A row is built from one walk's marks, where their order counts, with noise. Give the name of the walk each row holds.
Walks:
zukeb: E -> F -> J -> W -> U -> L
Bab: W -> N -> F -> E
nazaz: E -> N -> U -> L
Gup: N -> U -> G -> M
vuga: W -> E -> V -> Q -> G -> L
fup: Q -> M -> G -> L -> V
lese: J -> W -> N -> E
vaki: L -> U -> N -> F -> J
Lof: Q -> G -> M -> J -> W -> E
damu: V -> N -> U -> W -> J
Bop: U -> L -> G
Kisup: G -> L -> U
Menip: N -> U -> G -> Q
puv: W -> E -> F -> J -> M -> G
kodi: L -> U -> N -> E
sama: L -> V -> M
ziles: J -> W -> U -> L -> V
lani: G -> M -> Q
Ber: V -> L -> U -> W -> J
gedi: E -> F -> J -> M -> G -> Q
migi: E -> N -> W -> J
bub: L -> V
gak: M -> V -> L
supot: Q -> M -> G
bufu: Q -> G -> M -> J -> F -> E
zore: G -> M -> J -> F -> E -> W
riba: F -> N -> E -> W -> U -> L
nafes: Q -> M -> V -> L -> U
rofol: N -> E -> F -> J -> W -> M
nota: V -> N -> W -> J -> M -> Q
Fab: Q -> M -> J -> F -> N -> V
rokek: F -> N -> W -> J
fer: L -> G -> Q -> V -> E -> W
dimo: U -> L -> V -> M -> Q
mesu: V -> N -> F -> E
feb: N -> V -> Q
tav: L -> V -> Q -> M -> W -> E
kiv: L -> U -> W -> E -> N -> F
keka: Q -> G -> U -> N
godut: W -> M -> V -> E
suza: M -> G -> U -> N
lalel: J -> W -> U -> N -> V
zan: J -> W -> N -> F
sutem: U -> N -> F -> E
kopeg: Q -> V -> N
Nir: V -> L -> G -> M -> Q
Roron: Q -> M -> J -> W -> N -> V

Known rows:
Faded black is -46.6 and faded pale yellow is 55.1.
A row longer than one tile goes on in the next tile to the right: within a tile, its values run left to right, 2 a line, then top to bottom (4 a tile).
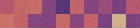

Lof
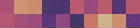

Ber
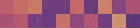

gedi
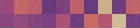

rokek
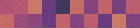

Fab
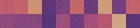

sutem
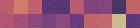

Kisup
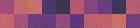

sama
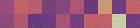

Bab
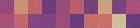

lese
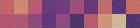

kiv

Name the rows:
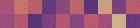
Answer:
rofol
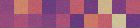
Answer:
zan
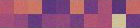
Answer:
Gup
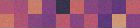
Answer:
supot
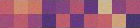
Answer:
zukeb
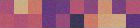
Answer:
ziles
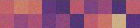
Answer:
Bop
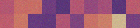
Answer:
vuga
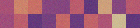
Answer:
puv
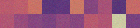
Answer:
Menip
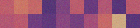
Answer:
nazaz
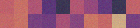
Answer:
fer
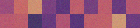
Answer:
godut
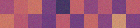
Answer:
Roron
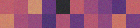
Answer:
nafes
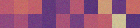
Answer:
riba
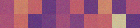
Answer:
migi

